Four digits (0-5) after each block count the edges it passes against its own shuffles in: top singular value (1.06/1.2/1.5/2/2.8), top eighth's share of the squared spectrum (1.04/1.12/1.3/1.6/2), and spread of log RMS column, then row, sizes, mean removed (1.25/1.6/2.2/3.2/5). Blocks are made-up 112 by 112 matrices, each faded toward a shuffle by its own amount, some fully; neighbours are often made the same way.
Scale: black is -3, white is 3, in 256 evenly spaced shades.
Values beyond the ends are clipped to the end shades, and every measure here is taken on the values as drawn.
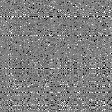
5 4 2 3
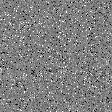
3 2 0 1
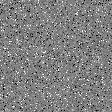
2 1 0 0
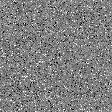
2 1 0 0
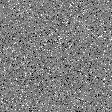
0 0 0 0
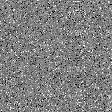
3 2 0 0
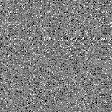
4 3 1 2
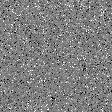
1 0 0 1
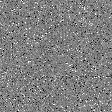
0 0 0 0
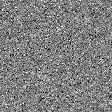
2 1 0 0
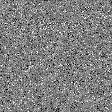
0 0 0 2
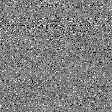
2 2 0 3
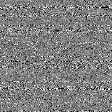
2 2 0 4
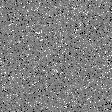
0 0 0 0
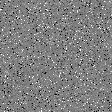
0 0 0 0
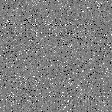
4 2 1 1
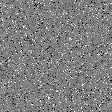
2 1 0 0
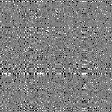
5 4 3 3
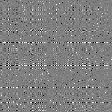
5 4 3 3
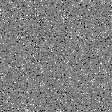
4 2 1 1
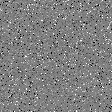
2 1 0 0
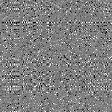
5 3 2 3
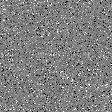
3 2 0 0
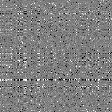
5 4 2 3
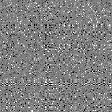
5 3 2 2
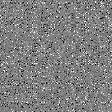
4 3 1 2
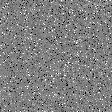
2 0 0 0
